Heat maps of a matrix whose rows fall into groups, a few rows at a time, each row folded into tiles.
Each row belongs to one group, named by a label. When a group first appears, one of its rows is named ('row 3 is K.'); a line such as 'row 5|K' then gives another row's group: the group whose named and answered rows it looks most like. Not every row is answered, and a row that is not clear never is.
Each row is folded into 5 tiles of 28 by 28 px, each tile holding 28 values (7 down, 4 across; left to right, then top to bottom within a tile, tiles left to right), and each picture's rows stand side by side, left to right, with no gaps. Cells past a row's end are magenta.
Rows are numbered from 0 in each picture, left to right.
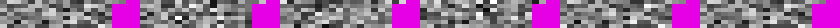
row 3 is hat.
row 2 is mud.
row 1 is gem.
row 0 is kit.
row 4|kit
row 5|kit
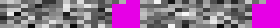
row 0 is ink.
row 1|kit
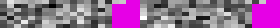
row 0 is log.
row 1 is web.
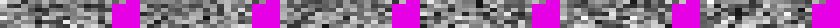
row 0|web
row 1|mud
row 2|mud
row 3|ink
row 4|web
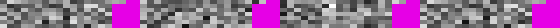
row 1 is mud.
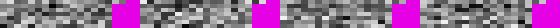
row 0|ink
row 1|mud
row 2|web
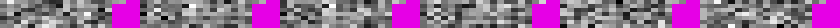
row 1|log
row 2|log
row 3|log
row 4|ink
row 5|kit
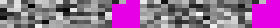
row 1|web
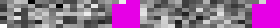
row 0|log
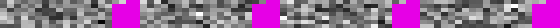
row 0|gem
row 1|web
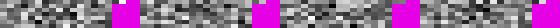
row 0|gem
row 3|hat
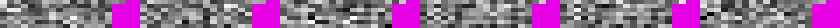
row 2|hat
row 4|log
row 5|gem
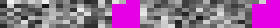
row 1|gem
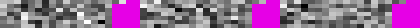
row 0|gem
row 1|hat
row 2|web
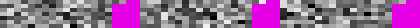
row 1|gem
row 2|hat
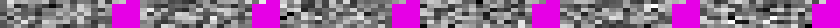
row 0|log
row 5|hat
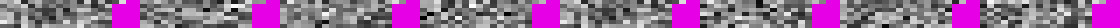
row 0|gem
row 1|kit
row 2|kit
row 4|gem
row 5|ink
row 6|mud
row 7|log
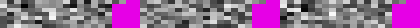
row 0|web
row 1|kit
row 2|web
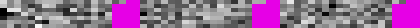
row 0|hat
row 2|ink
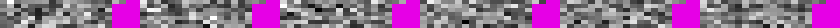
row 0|ink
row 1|web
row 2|hat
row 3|kit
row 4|kit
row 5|web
